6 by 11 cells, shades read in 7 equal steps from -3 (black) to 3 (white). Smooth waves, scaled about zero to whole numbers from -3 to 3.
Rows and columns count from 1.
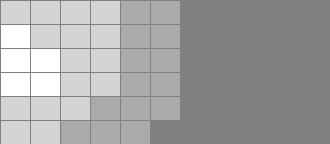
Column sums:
15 14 11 10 6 5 0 0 0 0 0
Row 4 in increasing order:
0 0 0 0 0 1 1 2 2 3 3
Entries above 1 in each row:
4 4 4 4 3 2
